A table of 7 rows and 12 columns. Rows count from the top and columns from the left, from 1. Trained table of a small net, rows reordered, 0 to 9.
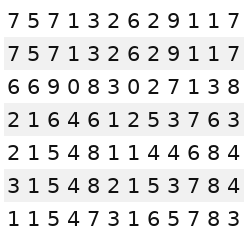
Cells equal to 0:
2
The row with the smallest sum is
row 4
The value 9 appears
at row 1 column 9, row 2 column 9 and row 3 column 3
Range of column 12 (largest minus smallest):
5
